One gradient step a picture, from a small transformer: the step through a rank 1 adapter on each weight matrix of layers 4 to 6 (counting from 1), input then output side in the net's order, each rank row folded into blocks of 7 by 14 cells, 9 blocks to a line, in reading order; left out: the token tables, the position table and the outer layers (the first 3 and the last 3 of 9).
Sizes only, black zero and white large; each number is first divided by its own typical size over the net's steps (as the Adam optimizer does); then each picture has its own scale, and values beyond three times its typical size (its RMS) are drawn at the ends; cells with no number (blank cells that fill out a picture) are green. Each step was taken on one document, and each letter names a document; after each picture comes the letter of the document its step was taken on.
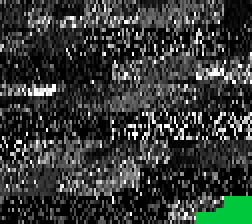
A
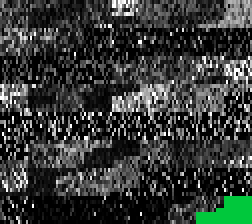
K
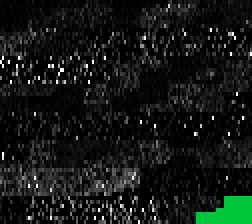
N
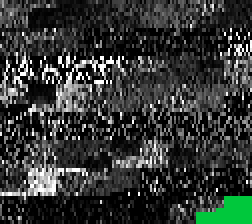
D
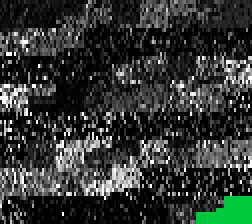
K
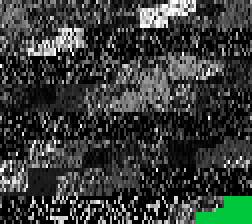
A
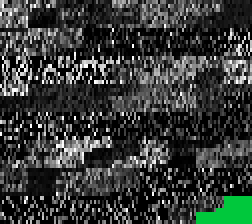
K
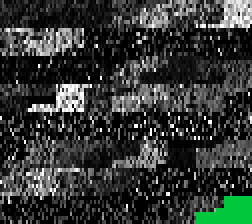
D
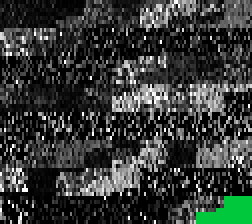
D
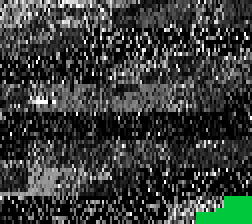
A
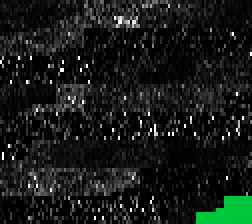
N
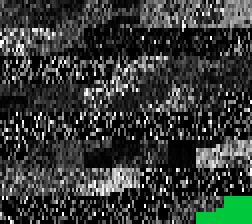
D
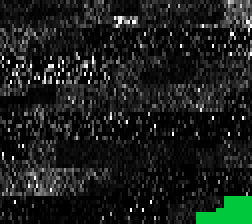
N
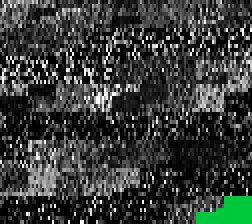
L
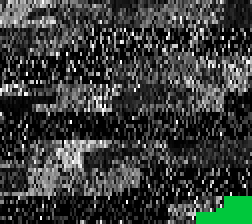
L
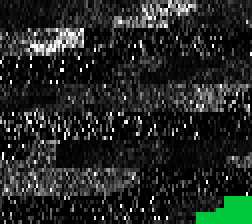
N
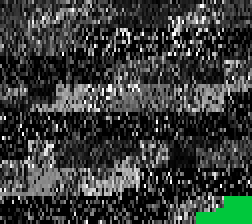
A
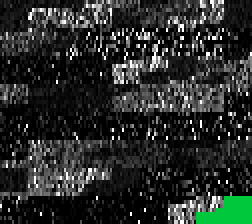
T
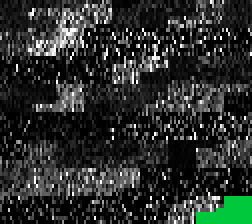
T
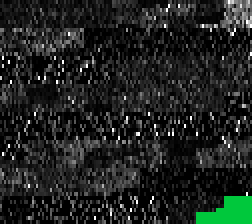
N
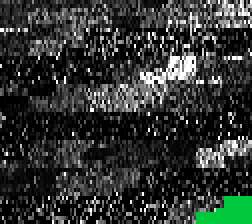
L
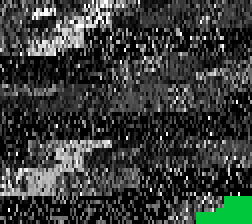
A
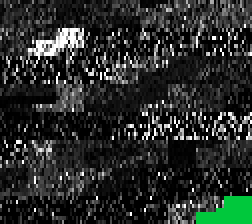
T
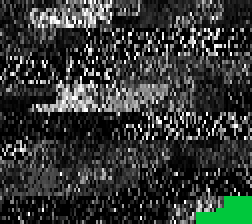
L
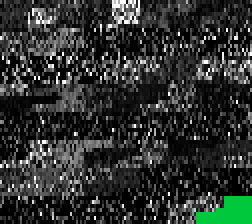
T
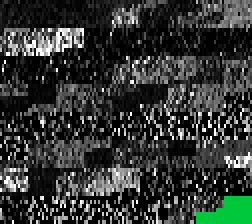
D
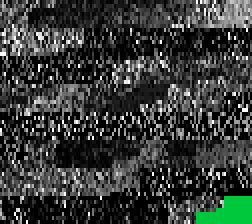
D
